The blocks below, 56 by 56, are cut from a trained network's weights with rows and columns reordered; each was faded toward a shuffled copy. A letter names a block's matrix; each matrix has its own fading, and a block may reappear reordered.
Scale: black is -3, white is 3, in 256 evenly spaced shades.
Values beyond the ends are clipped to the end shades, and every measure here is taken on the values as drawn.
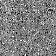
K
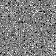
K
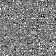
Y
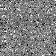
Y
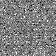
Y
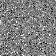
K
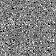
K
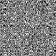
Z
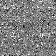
Y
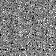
K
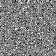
K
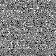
Y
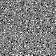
K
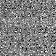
Y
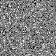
Z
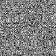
Z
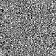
Z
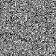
Z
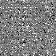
Y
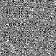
Z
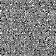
Y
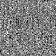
Z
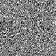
Z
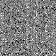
K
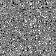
K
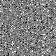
K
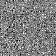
Z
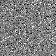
K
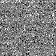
Y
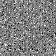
K
